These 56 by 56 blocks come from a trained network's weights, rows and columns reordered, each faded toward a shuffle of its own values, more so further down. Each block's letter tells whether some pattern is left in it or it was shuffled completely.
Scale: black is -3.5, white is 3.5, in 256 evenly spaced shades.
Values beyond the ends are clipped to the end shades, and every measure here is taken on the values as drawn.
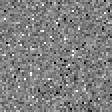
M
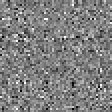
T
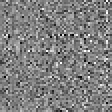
T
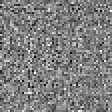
T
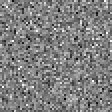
M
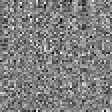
T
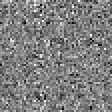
T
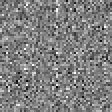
T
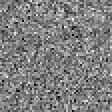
M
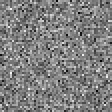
M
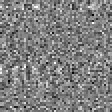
T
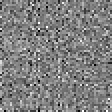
T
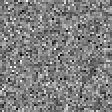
M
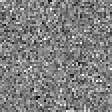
M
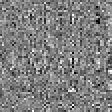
T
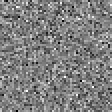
M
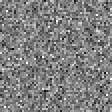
M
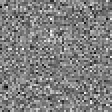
T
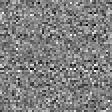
T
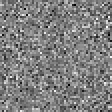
T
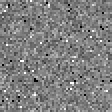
M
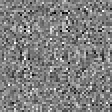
T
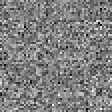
T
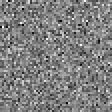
M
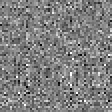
T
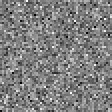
M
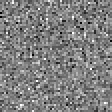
M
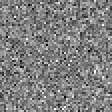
M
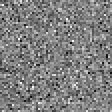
M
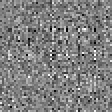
T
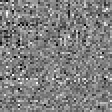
T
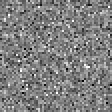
M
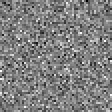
M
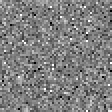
M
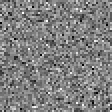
M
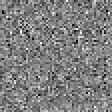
T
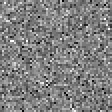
M
